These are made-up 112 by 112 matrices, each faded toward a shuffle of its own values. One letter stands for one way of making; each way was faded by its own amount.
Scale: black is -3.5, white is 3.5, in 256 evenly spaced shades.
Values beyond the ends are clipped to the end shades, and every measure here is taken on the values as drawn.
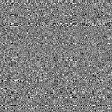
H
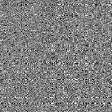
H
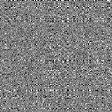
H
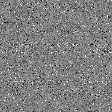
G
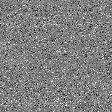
G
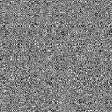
H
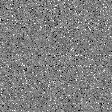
G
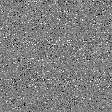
G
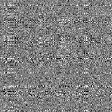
H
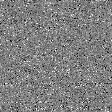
G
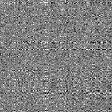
H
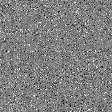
G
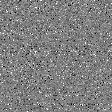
G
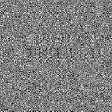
H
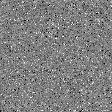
G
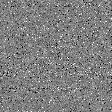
G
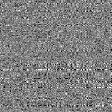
H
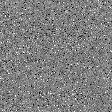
G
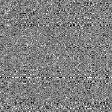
H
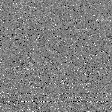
G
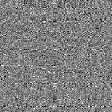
H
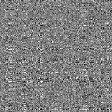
H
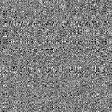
H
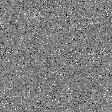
G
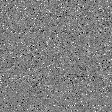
G
